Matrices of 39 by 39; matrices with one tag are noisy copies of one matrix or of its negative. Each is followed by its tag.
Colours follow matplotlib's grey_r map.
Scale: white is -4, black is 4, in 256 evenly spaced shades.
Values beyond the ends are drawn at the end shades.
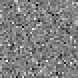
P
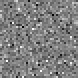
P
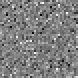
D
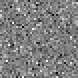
P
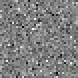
P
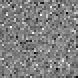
D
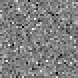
P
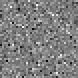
P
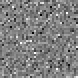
D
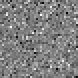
D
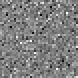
D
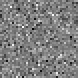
P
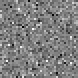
P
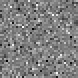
P
